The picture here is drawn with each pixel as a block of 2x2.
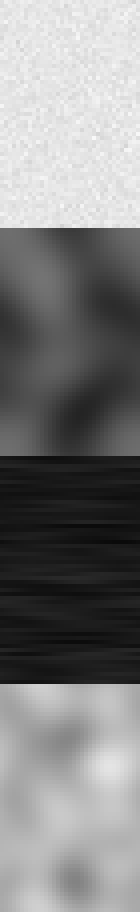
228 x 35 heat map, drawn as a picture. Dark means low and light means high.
It is made of 4 by 1 panels. Panel 1,1: very high, fine-grained, faint in contrast. Panel 2,1: low, smooth. Panel 3,1: very low, streaked across, faint in contrast. Panel 4,1: high, smooth.
